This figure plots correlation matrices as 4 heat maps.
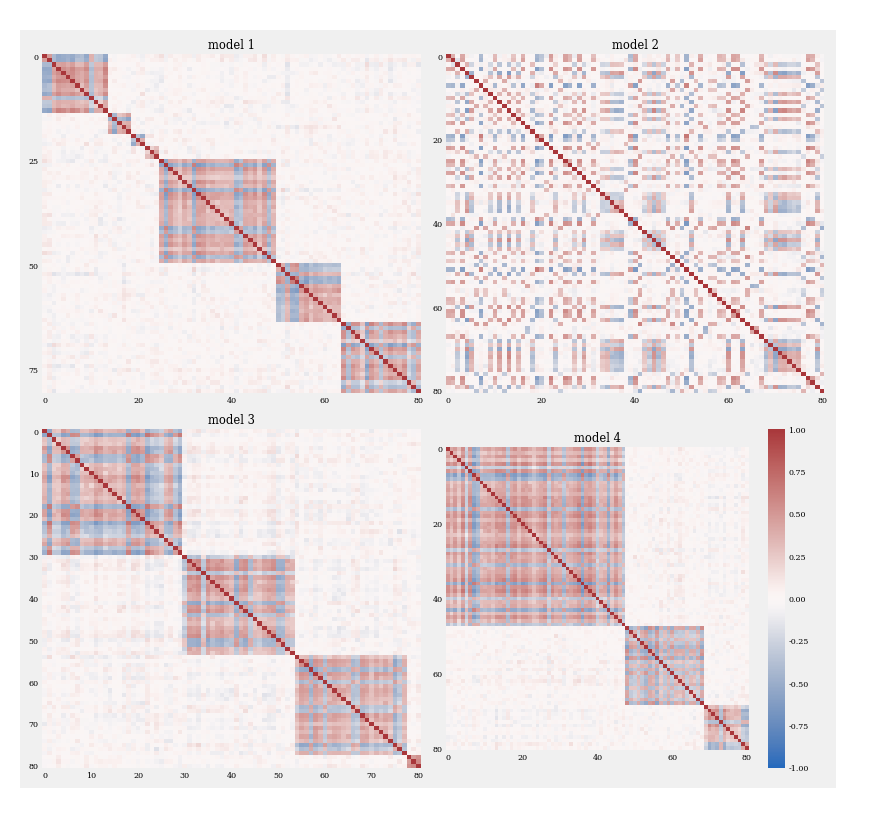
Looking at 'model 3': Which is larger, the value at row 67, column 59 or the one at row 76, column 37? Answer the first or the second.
the second
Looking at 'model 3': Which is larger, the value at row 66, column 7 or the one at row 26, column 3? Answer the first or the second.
the second
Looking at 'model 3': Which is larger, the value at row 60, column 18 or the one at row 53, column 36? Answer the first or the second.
the second
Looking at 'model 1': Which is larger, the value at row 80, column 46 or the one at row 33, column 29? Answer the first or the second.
the second
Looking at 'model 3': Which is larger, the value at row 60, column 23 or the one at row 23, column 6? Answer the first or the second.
the second
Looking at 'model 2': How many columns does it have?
81
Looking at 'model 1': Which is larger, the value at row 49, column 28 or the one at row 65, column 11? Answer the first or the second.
the first
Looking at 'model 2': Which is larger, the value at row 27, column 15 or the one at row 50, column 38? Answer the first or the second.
the first
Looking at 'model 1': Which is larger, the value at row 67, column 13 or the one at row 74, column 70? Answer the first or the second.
the second
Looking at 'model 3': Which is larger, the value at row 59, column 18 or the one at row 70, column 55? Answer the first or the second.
the second
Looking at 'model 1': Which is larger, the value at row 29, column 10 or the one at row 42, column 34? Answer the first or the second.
the first
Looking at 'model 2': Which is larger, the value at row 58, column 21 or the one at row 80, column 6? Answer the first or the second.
the first
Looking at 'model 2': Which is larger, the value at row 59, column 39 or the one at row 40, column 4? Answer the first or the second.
the second
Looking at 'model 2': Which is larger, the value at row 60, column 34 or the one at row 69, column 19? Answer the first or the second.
the first
